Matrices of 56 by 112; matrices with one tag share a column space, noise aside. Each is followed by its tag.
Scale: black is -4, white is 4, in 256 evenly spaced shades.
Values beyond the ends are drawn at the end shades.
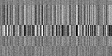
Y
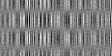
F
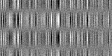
F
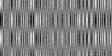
F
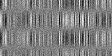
F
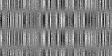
F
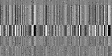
Y
